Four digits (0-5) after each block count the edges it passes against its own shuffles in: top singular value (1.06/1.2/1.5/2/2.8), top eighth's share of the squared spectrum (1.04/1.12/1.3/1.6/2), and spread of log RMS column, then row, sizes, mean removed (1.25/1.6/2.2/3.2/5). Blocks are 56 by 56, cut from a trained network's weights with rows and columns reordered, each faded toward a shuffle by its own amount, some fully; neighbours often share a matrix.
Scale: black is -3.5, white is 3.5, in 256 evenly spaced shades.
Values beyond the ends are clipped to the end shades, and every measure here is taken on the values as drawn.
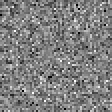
0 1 0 0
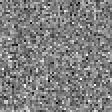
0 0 0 0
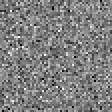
0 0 0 0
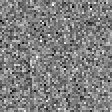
0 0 0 0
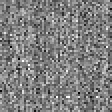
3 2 0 1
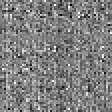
3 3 1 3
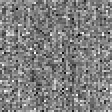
2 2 0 2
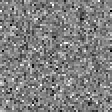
0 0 0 0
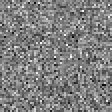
0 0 0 0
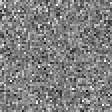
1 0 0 0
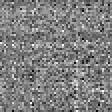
2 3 3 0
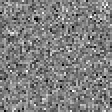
0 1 0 0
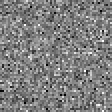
0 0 0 0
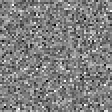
0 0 0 0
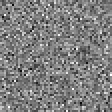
1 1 0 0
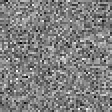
2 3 0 1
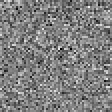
3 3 0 1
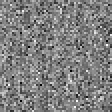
1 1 0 0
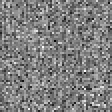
2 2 0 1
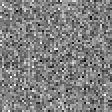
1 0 0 0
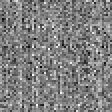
3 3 0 2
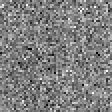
1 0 0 0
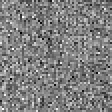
1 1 0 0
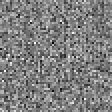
1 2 0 1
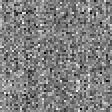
2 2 0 1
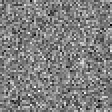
2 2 0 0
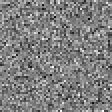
1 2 0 1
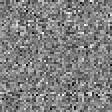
3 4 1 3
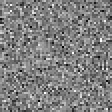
1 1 0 0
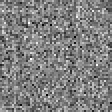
1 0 0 0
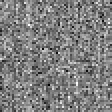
2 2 0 1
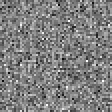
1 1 0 0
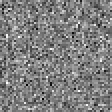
0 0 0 0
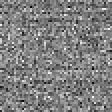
2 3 2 0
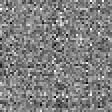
2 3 3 1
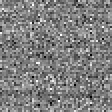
2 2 2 0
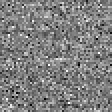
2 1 1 0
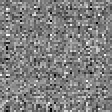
2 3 3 1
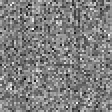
1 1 0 0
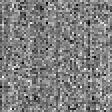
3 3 1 1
